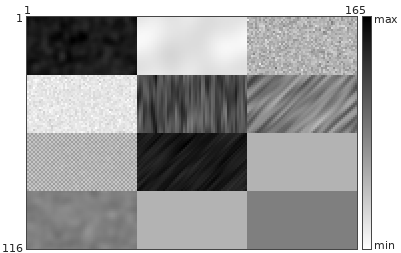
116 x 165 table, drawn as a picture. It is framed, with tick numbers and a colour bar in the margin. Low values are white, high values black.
The table splits into 4 rows of 3 panels. Panel 1,1: very high, blotchy, faint in contrast. Panel 1,2: very low, smooth, faint in contrast. Panel 1,3: low, fine-grained. Panel 2,1: very low, fine-grained, faint in contrast. Panel 2,2: high, streaked downward. Panel 2,3: middling, slanting up to the right. Panel 3,1: low, checkered. Panel 3,2: very high, slanting up to the right, faint in contrast. Panel 3,3: low, flat. Panel 4,1: middling, blotchy, faint in contrast. Panel 4,2: low, flat. Panel 4,3: middling, flat.
